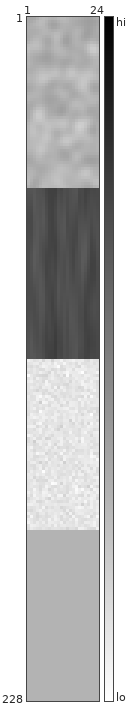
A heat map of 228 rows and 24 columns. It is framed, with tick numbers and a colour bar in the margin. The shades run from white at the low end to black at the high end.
The table splits into 4 rows of 1 panel. Panel 1,1: low, blotchy, faint in contrast. Panel 2,1: high, streaked downward, faint in contrast. Panel 3,1: very low, fine-grained, faint in contrast. Panel 4,1: low, flat.
